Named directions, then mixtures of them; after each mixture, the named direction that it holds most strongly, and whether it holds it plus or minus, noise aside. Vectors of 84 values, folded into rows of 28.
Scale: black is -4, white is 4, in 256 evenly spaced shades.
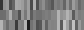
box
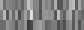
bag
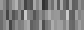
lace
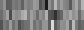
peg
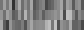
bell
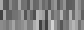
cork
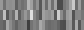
bag, plus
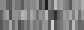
peg, plus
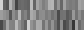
box, minus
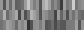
bag, plus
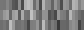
lace, minus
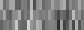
box, minus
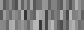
cork, plus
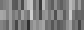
bag, plus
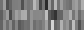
peg, plus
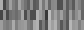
cork, plus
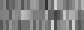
peg, plus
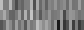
box, minus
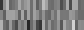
box, plus
